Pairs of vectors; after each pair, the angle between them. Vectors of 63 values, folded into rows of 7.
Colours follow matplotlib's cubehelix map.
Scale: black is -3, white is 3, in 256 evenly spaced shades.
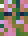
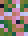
nearly opposite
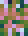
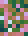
partly aligned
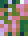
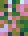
nearly parallel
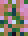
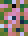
orthogonal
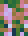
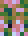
nearly opposite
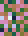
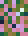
partly opposed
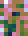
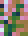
nearly parallel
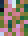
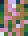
nearly parallel
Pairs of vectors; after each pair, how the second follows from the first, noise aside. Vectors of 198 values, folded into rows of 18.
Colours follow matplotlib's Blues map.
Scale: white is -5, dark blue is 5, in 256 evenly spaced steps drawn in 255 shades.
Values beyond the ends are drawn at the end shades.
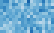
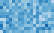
shuffled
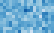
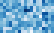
scaled up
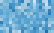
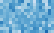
copied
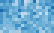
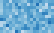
shuffled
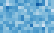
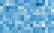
copied
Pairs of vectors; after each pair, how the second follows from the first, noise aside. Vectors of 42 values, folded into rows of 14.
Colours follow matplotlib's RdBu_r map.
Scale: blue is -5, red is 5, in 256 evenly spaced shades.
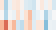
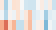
copied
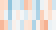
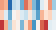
scaled up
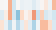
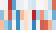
scaled up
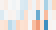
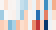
scaled up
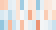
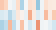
copied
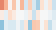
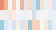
copied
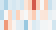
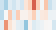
copied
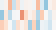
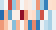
scaled up
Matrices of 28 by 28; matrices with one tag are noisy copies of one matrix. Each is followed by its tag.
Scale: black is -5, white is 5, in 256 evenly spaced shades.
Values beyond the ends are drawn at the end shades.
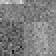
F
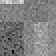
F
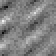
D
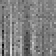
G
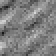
D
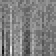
G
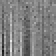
G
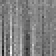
G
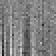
G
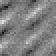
D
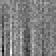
G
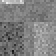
F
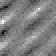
D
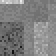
F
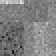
F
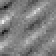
D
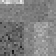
F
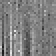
G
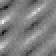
D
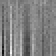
G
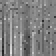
G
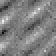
D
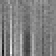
G
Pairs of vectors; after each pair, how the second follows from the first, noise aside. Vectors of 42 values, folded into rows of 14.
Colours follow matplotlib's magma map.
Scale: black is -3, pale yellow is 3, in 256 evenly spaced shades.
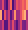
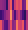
sign-scrambled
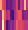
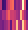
wrapped around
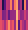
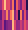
wrapped around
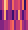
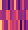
wrapped around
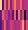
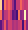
sign-scrambled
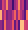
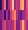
shuffled
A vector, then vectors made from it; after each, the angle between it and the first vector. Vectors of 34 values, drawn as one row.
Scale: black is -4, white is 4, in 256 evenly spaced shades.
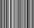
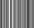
nearly parallel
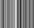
orthogonal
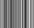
orthogonal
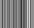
partly opposed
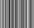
nearly opposite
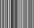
partly opposed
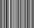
nearly parallel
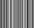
nearly parallel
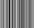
partly opposed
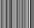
orthogonal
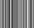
nearly opposite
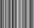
partly opposed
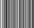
orthogonal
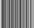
partly opposed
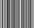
partly opposed
